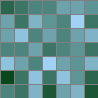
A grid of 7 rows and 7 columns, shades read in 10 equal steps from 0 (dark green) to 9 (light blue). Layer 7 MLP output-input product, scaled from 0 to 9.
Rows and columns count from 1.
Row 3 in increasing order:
4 4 6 6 6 7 8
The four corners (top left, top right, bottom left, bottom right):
2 5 4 1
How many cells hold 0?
1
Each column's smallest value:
0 3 4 1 4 5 1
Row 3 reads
6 8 4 6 4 6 7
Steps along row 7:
down up down up up down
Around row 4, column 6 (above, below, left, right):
6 5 4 3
